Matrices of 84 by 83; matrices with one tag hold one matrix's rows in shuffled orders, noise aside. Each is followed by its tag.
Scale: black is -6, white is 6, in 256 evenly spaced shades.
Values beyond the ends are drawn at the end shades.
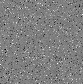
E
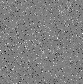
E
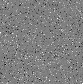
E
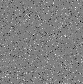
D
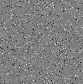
D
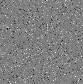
D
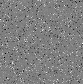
E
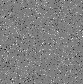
E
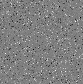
D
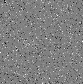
E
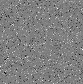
E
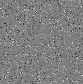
E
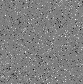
D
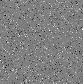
E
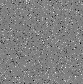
D
